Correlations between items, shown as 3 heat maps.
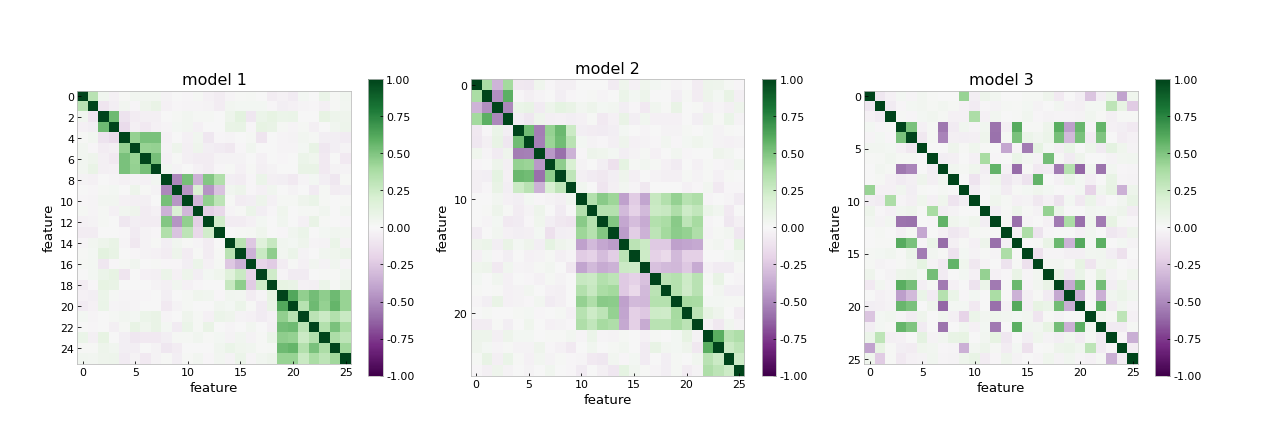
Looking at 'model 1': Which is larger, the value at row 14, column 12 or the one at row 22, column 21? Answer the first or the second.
the second
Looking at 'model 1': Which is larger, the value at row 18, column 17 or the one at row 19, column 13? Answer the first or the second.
the first
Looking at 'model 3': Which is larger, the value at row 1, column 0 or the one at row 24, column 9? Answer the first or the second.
the first
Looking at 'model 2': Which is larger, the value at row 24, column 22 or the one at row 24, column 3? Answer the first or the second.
the first
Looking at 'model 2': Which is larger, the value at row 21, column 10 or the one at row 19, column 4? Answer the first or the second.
the first
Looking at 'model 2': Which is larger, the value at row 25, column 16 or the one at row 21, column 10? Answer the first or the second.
the second
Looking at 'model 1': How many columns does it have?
26
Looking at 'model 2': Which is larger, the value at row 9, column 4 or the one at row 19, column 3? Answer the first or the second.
the first
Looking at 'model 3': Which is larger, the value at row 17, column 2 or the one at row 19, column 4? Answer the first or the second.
the first
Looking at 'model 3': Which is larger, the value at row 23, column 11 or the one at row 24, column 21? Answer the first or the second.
the second
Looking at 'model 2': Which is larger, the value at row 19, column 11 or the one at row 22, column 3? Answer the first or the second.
the first
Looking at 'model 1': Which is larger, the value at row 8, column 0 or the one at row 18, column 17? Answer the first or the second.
the second
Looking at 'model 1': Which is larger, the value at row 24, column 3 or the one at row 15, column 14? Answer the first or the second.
the second
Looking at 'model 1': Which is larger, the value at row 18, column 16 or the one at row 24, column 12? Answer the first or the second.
the second
